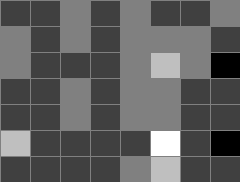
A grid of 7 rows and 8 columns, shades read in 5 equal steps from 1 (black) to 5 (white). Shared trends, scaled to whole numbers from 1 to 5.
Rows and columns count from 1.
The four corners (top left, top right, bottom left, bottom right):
2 3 2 2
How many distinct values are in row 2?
2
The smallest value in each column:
2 2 2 2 2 2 2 1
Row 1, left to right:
2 2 3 2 3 2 2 3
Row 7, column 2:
2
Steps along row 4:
same up down up same down same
